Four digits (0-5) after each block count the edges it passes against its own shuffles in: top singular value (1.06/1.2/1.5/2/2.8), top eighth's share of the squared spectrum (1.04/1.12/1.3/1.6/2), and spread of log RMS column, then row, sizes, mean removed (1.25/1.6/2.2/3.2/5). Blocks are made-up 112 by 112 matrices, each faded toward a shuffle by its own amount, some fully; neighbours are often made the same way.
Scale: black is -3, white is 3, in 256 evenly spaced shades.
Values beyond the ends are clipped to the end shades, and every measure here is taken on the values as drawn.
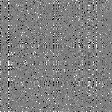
5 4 3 2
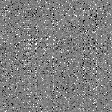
4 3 2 1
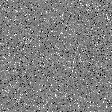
1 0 0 0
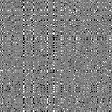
5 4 3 3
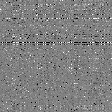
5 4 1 3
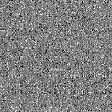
4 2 1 1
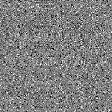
4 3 2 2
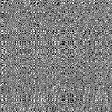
5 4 3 3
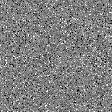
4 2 1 1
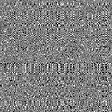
5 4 3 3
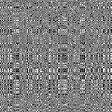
5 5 4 4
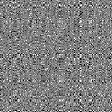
5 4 3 3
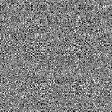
4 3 2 2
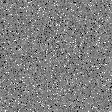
0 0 0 0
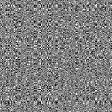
5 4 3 3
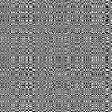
5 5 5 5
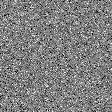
1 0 0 0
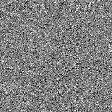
3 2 1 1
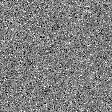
1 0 0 0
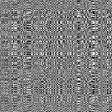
5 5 4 4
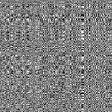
5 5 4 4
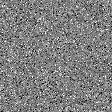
2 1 0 0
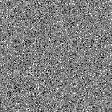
4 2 1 1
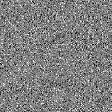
4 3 2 2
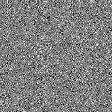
4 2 1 1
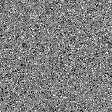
3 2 0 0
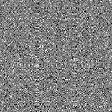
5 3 2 2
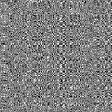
5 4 3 3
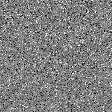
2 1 0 0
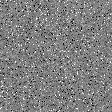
0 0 0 0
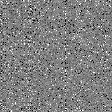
4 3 2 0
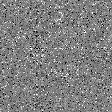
3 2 1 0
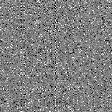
4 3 2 1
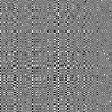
5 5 4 4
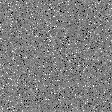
0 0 0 0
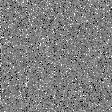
3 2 1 0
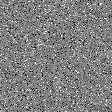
2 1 0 0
